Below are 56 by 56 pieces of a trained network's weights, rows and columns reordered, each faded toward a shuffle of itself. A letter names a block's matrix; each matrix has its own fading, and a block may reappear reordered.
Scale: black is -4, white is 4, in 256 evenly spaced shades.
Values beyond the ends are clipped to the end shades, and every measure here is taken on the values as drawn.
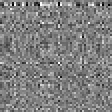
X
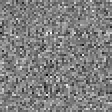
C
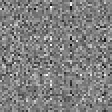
X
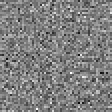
C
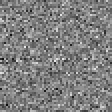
C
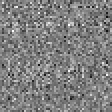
X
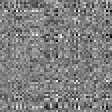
X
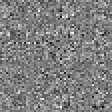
X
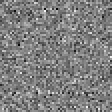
C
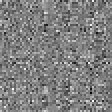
X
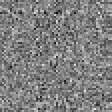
C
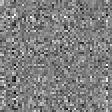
X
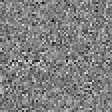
C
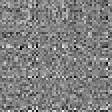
X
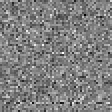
C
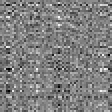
X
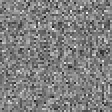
C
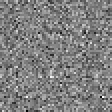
C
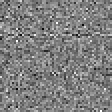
C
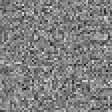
C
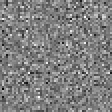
X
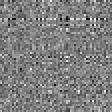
X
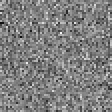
C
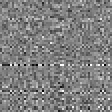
X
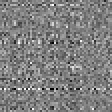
X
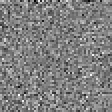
C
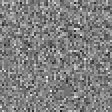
C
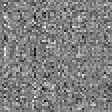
X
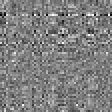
X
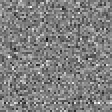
C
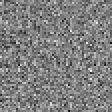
C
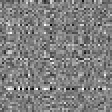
X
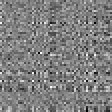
X
